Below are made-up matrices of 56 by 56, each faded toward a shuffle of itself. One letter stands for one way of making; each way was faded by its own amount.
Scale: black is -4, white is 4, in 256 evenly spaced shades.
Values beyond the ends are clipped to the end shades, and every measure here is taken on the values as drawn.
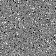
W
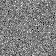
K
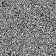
K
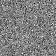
K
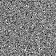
K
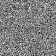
K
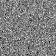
K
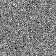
K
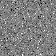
W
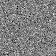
K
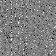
W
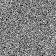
K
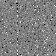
W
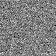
K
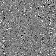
W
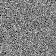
K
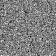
K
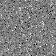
W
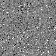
W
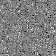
W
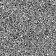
K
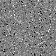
W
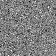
K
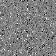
W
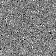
K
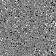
W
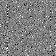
W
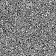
K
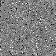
W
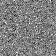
K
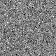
K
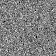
K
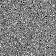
K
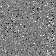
W
